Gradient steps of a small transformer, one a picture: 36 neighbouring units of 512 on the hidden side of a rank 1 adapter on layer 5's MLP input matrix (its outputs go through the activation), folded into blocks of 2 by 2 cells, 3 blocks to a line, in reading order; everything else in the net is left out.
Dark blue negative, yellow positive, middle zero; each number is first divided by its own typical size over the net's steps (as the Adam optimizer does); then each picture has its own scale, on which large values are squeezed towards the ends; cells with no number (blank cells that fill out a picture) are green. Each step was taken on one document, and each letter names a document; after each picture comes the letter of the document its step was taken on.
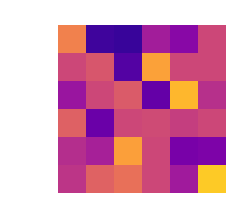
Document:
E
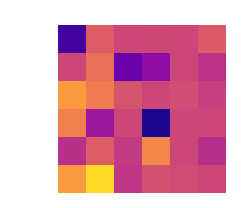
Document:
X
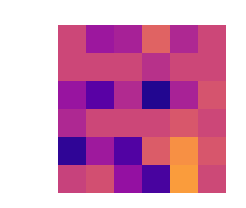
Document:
E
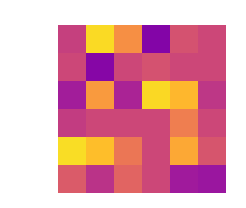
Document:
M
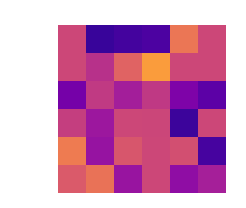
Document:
E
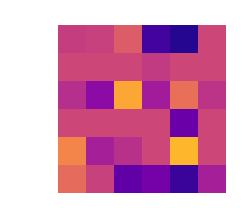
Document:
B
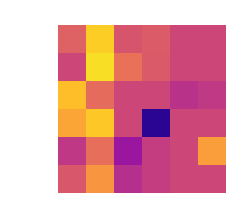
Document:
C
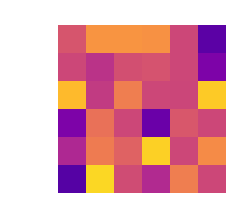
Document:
X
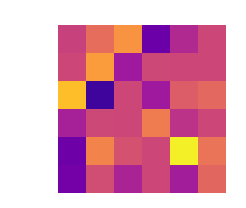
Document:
E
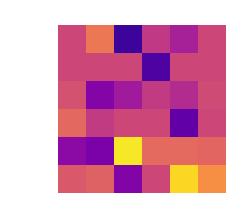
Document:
M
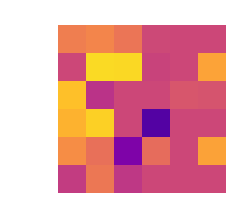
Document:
C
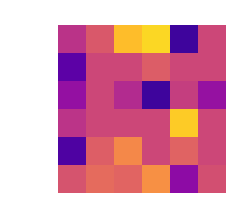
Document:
M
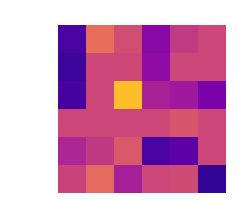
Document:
M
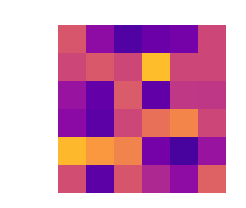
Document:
B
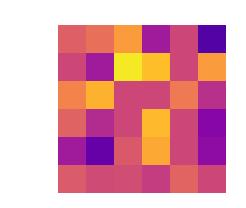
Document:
C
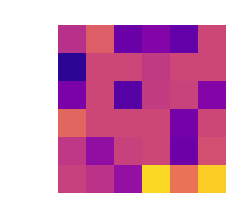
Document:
B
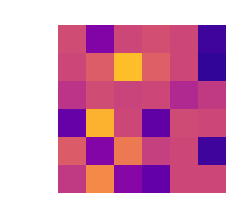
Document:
X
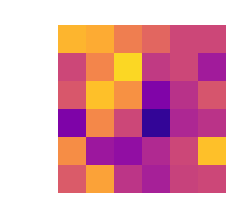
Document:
C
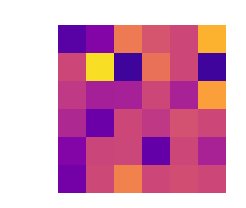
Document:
X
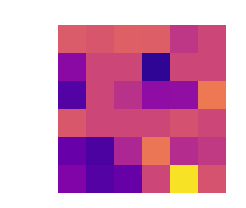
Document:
B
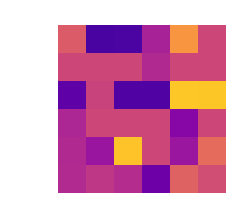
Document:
E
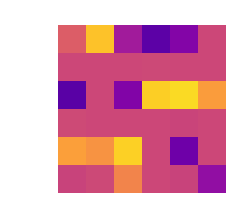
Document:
M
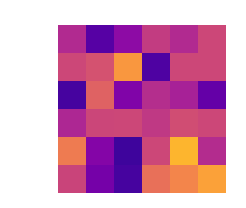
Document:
B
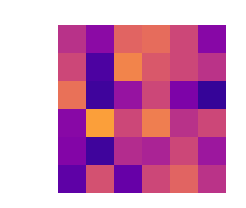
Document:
X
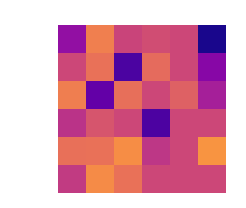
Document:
C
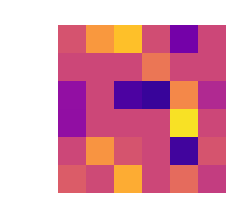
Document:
M
